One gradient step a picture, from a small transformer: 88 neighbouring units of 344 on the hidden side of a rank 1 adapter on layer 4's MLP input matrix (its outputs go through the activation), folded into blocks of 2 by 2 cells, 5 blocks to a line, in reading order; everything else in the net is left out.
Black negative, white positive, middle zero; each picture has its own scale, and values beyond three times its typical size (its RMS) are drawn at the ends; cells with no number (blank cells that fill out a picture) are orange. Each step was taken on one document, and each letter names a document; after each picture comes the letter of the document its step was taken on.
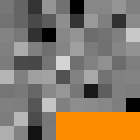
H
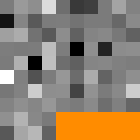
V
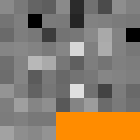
V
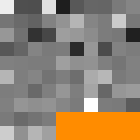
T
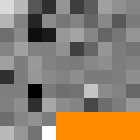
T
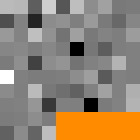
T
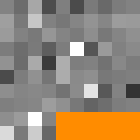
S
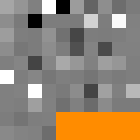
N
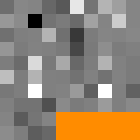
N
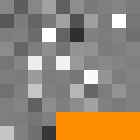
N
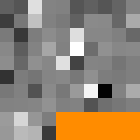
S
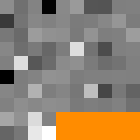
S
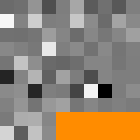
S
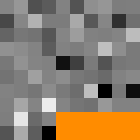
H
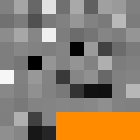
V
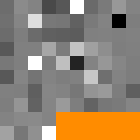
N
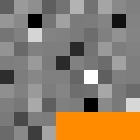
T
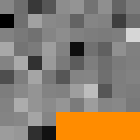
H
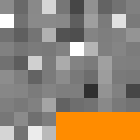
S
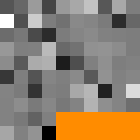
H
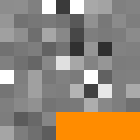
N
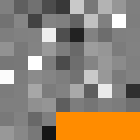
N
